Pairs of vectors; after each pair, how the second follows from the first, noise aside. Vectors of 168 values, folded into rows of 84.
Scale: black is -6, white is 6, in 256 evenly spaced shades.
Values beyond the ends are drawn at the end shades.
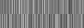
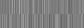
shrunk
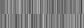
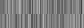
copied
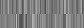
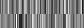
scaled up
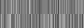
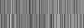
sign-scrambled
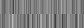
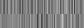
shuffled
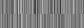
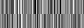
scaled up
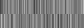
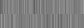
shrunk
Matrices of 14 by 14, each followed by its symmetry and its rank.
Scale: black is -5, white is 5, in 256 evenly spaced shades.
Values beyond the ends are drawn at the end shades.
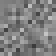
antisymmetric, full rank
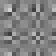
symmetric, rank two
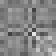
symmetric, rank three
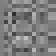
neither, rank two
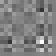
symmetric, rank two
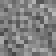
antisymmetric, full rank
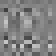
neither, rank two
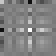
symmetric, rank one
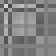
symmetric, rank one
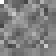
symmetric, rank three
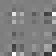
symmetric, rank one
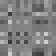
neither, rank two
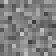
antisymmetric, full rank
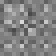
symmetric, rank two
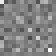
symmetric, rank three
